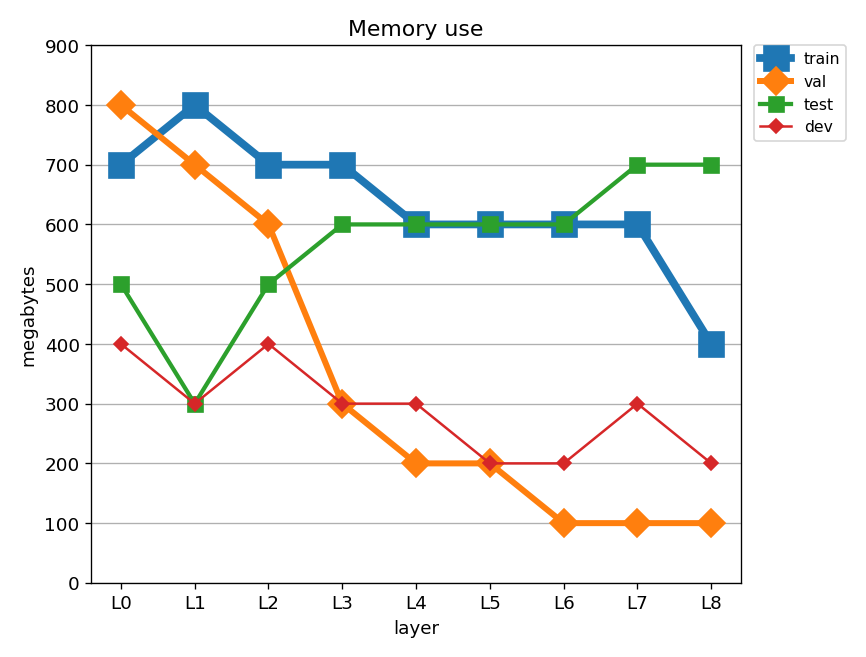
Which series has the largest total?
train
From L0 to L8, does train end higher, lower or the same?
lower
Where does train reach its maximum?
L1
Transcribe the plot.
Title: Memory use
x-axis: layer, ticks L0 L1 L2 L3 L4 L5 L6 L7 L8
y-axis: megabytes, ticks 0 100 200 300 400 500 600 700 800 900
Legend: train, val, test, dev
Values:
train: 700 800 700 700 600 600 600 600 400
val: 800 700 600 300 200 200 100 100 100
test: 500 300 500 600 600 600 600 700 700
dev: 400 300 400 300 300 200 200 300 200
